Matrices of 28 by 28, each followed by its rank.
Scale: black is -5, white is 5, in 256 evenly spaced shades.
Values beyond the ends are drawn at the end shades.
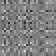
three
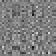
five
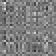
three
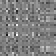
three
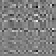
three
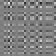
one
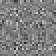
five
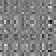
three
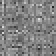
five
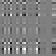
one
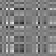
one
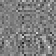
five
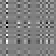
one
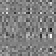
three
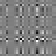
one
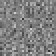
five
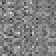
five
